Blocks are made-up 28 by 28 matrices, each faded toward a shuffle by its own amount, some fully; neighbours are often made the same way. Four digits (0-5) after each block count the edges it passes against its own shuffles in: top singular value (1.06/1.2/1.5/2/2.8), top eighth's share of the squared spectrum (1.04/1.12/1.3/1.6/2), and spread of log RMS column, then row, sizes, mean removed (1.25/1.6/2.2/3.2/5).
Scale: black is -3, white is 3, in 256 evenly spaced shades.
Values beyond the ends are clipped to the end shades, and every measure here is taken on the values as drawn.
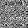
3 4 1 2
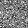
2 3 0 0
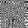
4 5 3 2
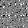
3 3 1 1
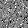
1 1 0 0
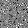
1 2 0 1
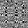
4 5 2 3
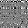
4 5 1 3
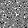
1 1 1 0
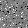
0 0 0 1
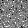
0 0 0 0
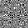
3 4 1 2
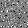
2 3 0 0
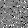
1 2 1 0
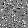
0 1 0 0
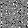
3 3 2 0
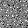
1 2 0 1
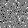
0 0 0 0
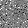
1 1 0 0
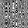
3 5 3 2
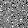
2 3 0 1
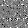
2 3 0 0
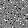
0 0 0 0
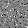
0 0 0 0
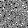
0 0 0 0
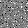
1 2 0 0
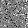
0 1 0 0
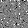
2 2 0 0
